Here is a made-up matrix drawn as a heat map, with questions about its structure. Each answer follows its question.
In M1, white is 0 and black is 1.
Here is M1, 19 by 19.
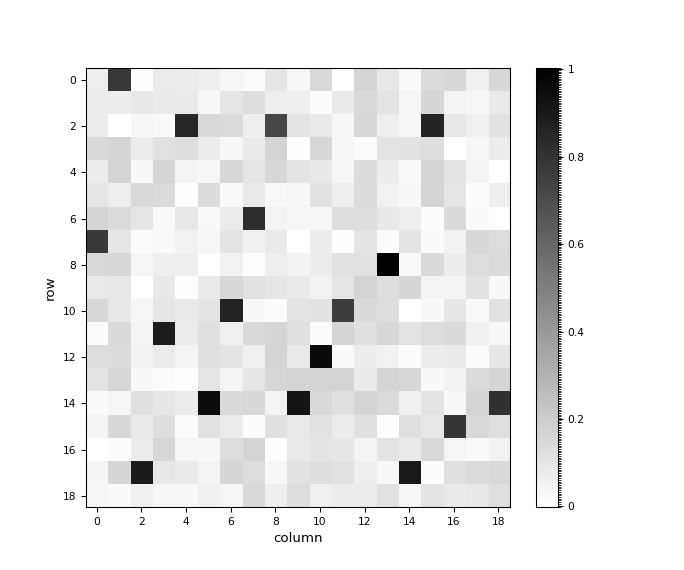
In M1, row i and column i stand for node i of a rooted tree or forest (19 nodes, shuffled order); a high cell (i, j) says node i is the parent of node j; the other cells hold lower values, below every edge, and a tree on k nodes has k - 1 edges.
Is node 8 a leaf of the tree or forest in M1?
no
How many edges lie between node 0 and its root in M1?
4
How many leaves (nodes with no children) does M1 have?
8
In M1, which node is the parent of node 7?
6
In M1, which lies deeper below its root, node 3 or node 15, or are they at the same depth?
node 3
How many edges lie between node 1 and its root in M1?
5
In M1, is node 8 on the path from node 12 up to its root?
no
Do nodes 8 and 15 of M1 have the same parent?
yes
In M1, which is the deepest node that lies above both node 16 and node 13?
2
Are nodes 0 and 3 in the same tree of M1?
yes
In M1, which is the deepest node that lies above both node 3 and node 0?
10
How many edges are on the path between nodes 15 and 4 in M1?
2
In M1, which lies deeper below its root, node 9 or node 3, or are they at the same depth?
node 3
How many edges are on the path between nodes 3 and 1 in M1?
6
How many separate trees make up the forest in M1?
2
